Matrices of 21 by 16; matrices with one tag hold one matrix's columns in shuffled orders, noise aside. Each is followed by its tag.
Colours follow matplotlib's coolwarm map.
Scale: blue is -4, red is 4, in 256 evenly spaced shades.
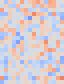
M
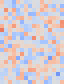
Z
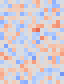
Z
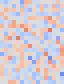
Z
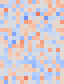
M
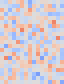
Z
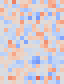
M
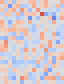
M
